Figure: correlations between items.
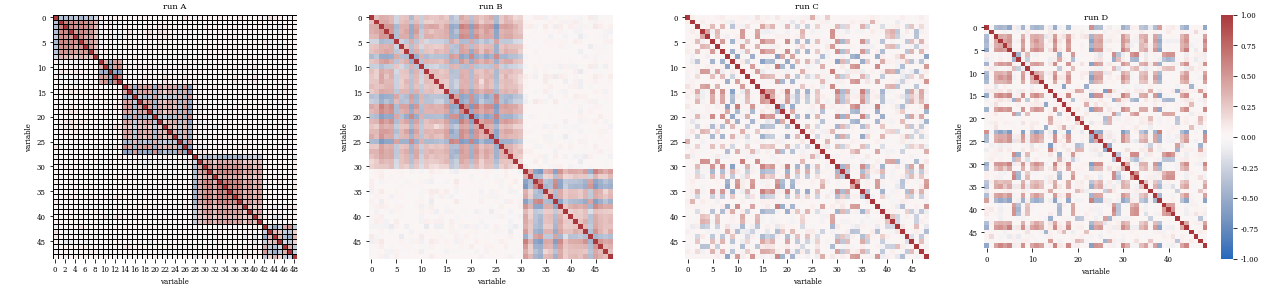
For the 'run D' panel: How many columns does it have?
49
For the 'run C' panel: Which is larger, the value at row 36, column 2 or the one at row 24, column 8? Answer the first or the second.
the second
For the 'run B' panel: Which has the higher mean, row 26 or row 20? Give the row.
26
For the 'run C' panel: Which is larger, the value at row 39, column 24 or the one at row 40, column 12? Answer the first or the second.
the first
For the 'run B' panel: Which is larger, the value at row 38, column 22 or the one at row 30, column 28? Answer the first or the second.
the second
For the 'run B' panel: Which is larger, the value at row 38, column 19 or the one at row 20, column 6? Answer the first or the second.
the first
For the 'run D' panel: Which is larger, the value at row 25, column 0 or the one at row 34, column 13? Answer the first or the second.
the second
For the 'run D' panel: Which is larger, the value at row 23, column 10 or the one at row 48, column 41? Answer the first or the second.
the second
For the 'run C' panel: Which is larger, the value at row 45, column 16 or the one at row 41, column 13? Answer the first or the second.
the first
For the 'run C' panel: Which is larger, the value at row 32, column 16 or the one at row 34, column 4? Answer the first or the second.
the first
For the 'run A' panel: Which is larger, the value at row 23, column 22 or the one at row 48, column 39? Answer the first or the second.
the first
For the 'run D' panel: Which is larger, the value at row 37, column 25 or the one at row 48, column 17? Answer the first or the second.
the first
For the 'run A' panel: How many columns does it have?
49
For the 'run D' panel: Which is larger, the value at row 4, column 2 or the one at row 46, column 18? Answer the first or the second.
the first
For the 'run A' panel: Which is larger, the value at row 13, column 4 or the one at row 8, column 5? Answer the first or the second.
the second
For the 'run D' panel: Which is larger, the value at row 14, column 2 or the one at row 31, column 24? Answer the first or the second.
the second
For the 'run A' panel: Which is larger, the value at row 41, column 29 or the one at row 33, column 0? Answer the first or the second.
the first
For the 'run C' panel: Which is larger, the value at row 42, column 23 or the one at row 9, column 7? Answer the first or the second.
the first
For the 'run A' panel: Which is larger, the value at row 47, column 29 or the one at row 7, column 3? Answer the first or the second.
the second
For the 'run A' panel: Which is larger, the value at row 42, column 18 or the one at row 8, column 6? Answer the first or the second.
the second
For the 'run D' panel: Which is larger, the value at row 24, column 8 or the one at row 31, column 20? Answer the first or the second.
the first
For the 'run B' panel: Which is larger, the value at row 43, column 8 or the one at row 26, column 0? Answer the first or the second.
the second
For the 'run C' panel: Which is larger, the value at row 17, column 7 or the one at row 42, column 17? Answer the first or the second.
the first
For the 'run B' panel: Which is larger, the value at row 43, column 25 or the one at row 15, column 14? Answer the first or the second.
the second
